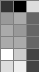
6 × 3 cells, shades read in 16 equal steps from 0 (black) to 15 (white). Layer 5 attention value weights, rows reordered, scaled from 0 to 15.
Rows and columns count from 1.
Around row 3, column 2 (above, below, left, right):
10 10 10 6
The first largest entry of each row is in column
3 2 1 1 1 2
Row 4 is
10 10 6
